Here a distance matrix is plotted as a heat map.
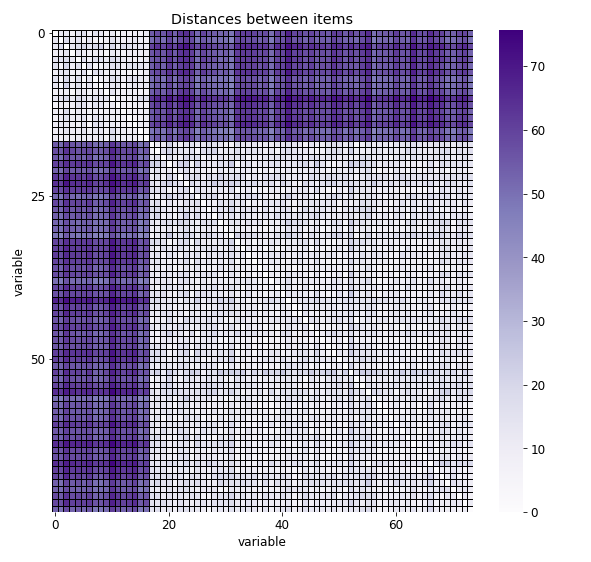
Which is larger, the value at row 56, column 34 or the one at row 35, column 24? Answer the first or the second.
the first
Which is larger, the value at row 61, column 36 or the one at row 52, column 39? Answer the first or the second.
the second
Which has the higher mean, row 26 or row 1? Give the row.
1
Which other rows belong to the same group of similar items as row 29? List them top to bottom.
17, 18, 19, 20, 21, 22, 23, 24, 25, 26, 27, 28, 30, 31, 32, 33, 34, 35, 36, 37, 38, 39, 40, 41, 42, 43, 44, 45, 46, 47, 48, 49, 50, 51, 52, 53, 54, 55, 56, 57, 58, 59, 60, 61, 62, 63, 64, 65, 66, 67, 68, 69, 70, 71, 72, 73
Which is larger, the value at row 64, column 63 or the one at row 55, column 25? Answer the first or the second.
the second
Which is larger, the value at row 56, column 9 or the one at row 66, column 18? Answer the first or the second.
the first
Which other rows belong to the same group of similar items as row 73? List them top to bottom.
17, 18, 19, 20, 21, 22, 23, 24, 25, 26, 27, 28, 29, 30, 31, 32, 33, 34, 35, 36, 37, 38, 39, 40, 41, 42, 43, 44, 45, 46, 47, 48, 49, 50, 51, 52, 53, 54, 55, 56, 57, 58, 59, 60, 61, 62, 63, 64, 65, 66, 67, 68, 69, 70, 71, 72
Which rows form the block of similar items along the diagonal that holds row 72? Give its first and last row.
17 to 73
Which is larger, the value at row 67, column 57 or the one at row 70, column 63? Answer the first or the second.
the second
